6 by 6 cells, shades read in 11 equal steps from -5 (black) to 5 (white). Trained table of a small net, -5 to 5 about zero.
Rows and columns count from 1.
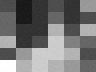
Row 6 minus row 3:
6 5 6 0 3 -3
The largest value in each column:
5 2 3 3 2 2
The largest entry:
5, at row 6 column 1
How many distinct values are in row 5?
4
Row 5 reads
-2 1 3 3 2 -2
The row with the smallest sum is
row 2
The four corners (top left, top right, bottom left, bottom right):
-2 1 5 -1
